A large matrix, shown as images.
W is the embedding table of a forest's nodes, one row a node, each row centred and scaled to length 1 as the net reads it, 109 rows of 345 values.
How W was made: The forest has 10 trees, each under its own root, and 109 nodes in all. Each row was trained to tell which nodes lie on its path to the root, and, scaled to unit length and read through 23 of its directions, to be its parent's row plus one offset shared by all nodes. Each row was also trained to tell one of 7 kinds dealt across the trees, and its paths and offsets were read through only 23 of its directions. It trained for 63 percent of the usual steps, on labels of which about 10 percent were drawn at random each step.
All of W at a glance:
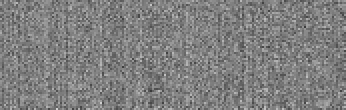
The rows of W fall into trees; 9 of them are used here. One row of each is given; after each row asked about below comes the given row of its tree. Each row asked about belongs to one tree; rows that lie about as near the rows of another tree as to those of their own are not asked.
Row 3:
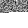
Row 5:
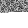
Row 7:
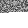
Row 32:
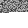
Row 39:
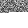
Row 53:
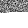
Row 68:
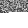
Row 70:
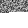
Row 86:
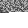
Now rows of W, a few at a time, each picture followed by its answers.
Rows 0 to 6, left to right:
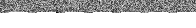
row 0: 68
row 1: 53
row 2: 39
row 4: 39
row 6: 5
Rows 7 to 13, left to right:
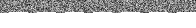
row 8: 53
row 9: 3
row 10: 86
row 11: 39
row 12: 3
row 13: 32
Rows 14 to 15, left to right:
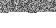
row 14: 7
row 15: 70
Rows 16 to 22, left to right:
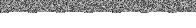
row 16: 68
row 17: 32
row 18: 39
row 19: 7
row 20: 32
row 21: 70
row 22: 53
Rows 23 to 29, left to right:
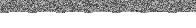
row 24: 7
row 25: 86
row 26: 7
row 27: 68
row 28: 53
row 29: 68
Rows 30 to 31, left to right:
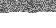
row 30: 86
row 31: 68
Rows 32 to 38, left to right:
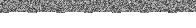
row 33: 39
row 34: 86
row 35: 32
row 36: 86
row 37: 53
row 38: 32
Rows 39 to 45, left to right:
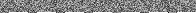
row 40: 70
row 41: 39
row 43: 53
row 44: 3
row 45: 39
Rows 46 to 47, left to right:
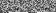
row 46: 32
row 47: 70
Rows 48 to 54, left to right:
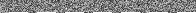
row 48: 5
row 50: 70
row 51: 86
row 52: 7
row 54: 32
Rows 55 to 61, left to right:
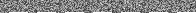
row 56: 68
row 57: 68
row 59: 39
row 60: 32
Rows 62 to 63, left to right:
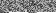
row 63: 7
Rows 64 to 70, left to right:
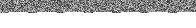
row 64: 7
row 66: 70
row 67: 68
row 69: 86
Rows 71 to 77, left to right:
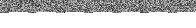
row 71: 32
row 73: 39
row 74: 86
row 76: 86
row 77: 7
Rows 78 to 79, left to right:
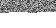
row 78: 86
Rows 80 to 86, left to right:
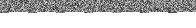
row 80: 32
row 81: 86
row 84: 53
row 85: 39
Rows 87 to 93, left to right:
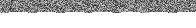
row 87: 53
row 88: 7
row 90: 68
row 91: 70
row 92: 5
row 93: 32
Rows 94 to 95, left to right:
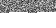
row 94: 32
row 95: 39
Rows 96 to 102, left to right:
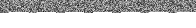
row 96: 7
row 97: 53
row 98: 7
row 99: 68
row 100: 7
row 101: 68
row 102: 7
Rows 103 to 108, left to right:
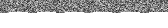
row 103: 86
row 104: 86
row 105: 70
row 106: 39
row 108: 32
